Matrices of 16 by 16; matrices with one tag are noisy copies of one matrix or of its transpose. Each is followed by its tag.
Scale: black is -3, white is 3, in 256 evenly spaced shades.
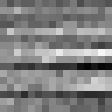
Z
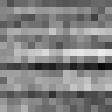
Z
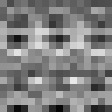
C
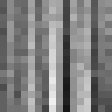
Z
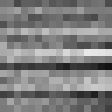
Z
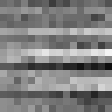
Z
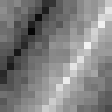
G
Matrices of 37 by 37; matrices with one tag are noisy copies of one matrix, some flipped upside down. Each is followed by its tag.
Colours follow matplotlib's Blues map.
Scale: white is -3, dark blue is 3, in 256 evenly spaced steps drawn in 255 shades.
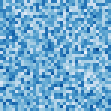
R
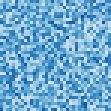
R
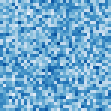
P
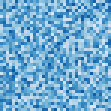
R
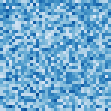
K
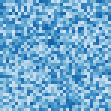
P
